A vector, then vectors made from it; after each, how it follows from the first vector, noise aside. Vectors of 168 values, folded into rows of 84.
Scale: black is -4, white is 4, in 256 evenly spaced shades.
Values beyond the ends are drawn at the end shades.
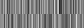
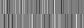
partly zeroed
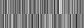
negated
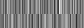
negated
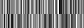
scaled up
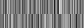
negated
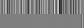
partly zeroed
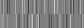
partly zeroed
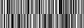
scaled up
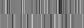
partly zeroed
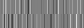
partly zeroed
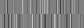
partly zeroed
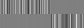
partly zeroed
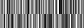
scaled up
